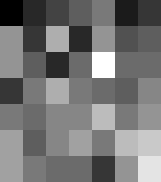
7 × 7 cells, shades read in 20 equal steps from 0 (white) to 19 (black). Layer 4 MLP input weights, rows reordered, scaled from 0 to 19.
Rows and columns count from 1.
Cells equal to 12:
5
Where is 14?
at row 1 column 3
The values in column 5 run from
0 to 15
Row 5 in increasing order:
5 8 9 9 10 10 11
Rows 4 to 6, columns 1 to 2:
15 10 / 10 11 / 7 12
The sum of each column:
74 86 71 76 59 76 61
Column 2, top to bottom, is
16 15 12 10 11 12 10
